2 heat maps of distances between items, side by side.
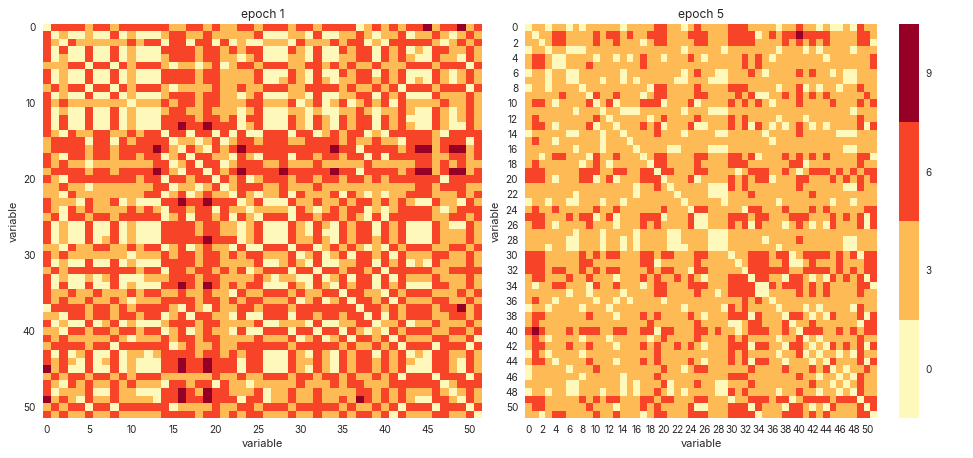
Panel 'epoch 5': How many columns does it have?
52
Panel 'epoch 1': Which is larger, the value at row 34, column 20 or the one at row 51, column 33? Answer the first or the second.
the first
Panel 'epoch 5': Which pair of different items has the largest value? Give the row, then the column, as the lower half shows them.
40, 1
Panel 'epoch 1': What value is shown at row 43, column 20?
6
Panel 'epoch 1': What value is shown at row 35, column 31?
3
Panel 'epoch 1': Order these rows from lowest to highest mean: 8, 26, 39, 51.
26, 39, 51, 8
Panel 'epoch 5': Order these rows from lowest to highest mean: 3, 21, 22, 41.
3, 22, 21, 41
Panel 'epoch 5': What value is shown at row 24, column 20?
6
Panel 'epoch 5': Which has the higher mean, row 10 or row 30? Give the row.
30
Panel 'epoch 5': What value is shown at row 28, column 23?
3
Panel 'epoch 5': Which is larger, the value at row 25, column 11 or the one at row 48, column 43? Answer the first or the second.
the first
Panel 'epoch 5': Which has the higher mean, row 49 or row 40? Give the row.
40
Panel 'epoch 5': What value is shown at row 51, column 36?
3
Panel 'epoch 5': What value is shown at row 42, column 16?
3
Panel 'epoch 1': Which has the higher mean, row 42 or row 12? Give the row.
42
